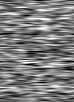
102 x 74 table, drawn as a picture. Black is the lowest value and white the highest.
The values follow a bell shape. No overall slope runs across the table. Streaks run across, left to right. The halves do not mirror each other. The top middle is the ninth with the highest average.
